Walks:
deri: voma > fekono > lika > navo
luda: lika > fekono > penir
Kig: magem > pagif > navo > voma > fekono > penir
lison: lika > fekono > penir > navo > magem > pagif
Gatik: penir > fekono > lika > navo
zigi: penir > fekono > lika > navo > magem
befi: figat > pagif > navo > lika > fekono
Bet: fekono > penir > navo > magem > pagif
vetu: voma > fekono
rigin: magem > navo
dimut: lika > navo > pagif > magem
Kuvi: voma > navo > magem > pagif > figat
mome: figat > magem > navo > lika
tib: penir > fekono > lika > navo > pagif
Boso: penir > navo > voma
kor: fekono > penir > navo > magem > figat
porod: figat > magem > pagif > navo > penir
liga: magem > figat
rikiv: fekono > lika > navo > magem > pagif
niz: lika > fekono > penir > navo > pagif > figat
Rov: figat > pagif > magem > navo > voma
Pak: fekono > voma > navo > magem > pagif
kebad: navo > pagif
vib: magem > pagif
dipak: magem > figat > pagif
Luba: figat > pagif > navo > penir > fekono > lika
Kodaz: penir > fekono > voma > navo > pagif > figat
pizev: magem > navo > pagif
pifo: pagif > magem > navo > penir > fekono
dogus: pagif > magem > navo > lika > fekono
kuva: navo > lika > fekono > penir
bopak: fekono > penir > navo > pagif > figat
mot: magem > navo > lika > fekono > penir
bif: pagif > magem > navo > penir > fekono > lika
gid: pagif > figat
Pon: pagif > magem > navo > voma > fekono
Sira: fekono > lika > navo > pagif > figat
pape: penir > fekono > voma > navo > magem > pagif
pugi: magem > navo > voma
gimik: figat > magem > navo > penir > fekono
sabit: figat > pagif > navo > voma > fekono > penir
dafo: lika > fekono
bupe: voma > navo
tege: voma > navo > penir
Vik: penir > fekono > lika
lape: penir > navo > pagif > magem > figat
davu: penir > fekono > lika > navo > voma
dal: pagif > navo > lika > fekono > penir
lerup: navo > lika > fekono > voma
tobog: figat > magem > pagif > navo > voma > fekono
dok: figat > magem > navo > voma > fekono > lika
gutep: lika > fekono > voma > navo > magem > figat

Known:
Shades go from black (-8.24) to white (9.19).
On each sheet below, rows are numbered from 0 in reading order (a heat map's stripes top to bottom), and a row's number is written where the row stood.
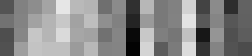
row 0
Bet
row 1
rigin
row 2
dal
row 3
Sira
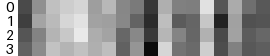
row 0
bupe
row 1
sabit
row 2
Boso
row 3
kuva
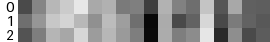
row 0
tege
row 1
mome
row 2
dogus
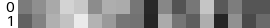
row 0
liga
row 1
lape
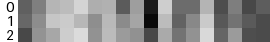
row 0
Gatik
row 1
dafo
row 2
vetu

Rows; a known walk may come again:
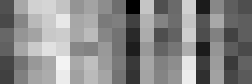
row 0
befi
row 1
tege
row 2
gimik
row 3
gid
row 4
Kig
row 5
Pon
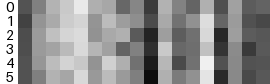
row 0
Boso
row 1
vetu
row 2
Rov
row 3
bopak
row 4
dok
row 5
dogus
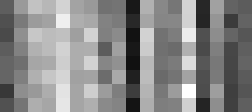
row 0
kebad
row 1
pifo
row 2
lerup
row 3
Gatik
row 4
mot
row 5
Vik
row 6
Pak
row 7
bif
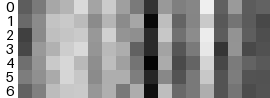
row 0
pugi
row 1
dafo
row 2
deri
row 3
tobog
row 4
mome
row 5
liga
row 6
luda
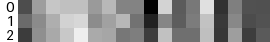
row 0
Sira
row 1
dipak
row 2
Kodaz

